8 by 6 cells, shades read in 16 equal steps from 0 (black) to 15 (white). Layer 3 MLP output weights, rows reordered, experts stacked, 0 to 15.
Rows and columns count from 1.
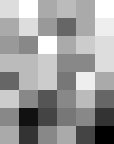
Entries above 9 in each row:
6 4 4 4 4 2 0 2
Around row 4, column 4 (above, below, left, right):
10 7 12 8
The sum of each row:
74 62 67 63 60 50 31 35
